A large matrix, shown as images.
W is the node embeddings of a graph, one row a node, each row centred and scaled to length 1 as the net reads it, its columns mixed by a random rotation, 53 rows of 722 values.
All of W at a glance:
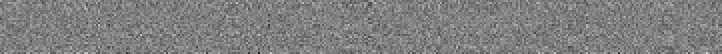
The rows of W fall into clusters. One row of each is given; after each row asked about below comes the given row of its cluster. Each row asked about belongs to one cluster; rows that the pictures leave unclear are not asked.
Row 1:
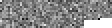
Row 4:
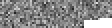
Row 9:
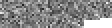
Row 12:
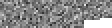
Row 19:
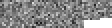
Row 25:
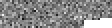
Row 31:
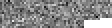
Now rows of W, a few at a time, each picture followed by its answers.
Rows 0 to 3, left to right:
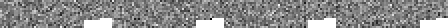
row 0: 12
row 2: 19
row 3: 19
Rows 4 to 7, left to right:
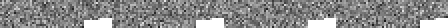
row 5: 4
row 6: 9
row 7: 4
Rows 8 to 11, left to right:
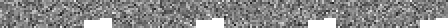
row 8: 12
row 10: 25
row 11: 12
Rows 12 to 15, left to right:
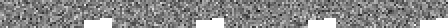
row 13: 1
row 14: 25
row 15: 9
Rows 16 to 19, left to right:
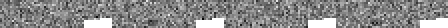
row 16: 31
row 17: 19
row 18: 4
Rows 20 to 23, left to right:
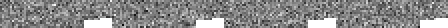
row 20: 31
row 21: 25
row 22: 19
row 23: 4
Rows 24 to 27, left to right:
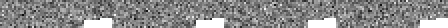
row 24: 25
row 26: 1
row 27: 25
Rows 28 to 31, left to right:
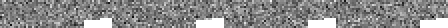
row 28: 25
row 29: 31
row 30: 9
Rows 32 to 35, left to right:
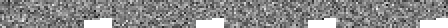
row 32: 31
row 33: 19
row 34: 1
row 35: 1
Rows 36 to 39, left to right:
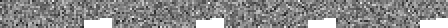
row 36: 4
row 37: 4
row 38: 12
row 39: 31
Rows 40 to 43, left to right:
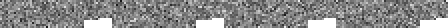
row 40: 4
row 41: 31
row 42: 12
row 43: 9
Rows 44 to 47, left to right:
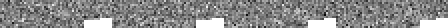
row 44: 31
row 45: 4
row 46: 25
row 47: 25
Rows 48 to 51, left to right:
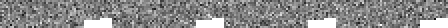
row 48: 25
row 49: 9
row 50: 19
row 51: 1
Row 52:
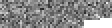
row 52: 9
